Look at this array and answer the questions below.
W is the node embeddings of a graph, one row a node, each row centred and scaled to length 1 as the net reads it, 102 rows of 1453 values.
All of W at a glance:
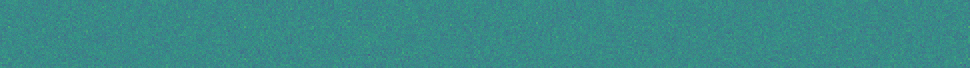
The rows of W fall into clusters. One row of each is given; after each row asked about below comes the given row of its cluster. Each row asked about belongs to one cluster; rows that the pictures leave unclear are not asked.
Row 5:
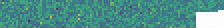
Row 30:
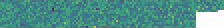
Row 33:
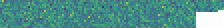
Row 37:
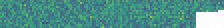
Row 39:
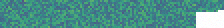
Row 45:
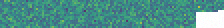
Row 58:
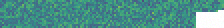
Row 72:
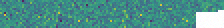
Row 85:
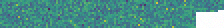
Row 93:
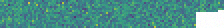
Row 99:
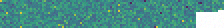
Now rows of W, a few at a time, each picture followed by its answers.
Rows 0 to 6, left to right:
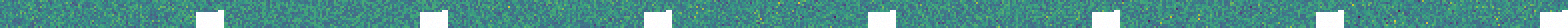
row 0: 33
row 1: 5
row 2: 37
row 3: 45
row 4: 37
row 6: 37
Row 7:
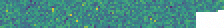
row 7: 30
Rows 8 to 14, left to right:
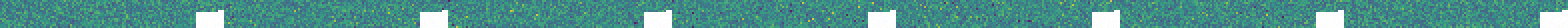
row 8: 72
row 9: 93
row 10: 5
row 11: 99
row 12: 37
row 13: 45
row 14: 99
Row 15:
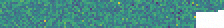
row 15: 85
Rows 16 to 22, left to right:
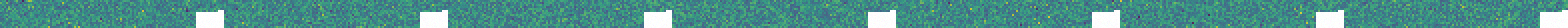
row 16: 39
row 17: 45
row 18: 72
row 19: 33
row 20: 45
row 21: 5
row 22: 58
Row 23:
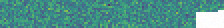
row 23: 93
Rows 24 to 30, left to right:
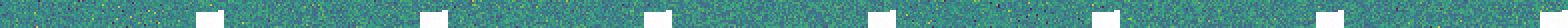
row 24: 72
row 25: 45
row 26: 39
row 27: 99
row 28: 72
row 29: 45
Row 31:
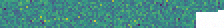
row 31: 85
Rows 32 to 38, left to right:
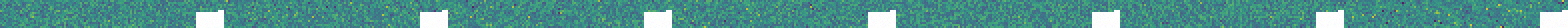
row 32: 39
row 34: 30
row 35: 45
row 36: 99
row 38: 33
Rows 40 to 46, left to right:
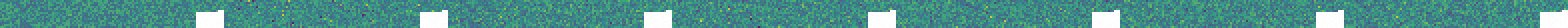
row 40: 30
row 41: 39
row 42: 30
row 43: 5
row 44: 93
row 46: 30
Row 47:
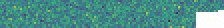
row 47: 93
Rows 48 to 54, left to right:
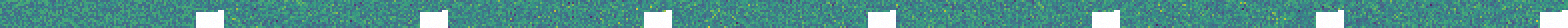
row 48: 85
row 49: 45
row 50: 58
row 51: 85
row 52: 39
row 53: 58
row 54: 58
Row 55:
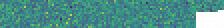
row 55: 30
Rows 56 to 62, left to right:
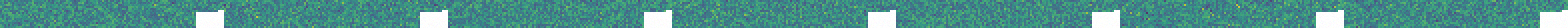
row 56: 33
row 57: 85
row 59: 85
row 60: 39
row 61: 58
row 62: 30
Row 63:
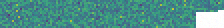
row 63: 85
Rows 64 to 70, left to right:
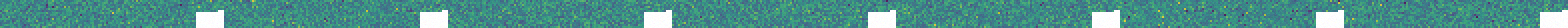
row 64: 30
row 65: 39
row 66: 45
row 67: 37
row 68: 30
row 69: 33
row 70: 93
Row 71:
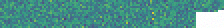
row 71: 58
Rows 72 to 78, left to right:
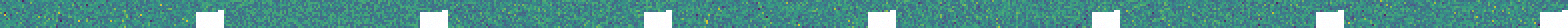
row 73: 85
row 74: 5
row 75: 93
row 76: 37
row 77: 85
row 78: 93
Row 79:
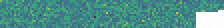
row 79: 93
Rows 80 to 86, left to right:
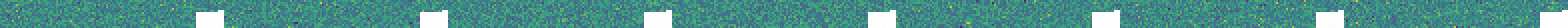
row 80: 85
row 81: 5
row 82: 72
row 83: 99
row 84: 5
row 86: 37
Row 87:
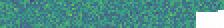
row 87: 30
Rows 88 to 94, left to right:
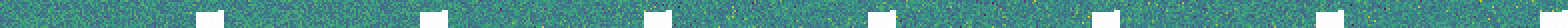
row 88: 39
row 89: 39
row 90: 30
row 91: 37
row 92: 5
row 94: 99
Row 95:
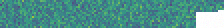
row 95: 37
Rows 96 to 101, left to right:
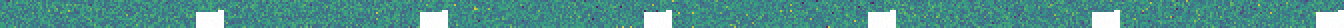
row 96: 5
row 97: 58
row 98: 99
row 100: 33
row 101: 5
